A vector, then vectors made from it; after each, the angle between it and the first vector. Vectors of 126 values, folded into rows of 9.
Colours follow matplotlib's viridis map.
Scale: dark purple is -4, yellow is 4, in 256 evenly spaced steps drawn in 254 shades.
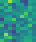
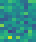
partly aligned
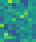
nearly parallel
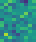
nearly parallel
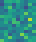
partly aligned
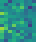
partly opposed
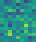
orthogonal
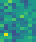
nearly parallel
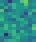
nearly opposite
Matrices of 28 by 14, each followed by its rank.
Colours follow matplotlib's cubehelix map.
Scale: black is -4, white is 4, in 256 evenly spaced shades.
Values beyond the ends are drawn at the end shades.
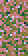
full rank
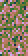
full rank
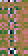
two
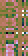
two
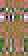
two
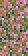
full rank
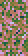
full rank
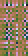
two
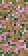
full rank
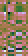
two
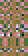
two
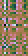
two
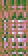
two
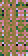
two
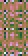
two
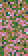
full rank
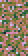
full rank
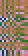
two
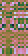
two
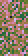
full rank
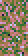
full rank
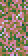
full rank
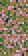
full rank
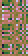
two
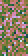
full rank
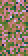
full rank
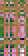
two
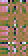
two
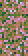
full rank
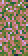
full rank
